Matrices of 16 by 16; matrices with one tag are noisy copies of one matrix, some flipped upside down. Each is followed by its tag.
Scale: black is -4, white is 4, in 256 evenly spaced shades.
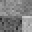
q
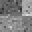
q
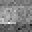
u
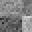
q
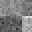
q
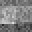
u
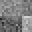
q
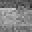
u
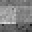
u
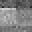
u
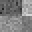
q
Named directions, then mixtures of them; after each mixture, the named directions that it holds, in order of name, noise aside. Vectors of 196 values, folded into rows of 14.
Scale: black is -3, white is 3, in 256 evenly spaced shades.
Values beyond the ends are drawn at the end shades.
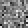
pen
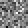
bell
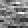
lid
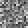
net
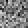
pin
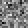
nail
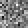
net, pin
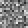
net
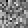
net, pin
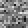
lid, net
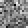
bell, lid, net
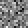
bell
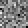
bell, net, pin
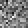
pin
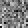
pen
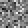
bell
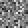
bell
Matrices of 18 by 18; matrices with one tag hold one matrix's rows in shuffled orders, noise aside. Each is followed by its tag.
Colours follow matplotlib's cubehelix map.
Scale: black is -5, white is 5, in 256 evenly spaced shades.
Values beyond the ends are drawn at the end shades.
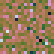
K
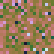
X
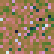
K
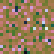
X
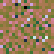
X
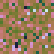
X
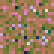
X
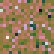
K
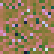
X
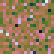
K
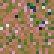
K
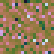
X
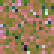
X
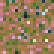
X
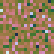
K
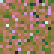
K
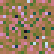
X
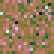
K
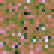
X
